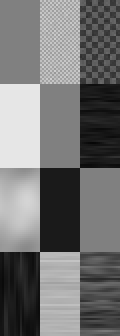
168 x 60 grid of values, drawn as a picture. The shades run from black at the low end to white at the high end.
It is made of 4 by 3 panels. Panel 1,1: middling, flat. Panel 1,2: high, checkered. Panel 1,3: low, checkered. Panel 2,1: very high, flat. Panel 2,2: middling, flat. Panel 2,3: very low, streaked across, faint in contrast. Panel 3,1: high, smooth. Panel 3,2: very low, flat. Panel 3,3: middling, flat. Panel 4,1: very low, streaked downward, faint in contrast. Panel 4,2: high, streaked across, faint in contrast. Panel 4,3: low, streaked across.
